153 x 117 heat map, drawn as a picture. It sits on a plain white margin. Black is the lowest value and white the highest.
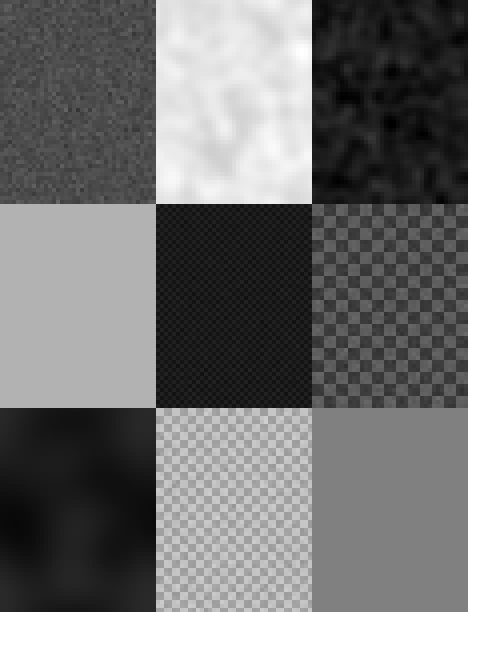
It is made of 3 by 3 panels. Panel 1,1: low, fine-grained, faint in contrast. Panel 1,2: very high, blotchy, faint in contrast. Panel 1,3: very low, blotchy, faint in contrast. Panel 2,1: high, flat. Panel 2,2: very low, checkered, faint in contrast. Panel 2,3: low, checkered. Panel 3,1: very low, smooth, faint in contrast. Panel 3,2: high, checkered. Panel 3,3: middling, flat.
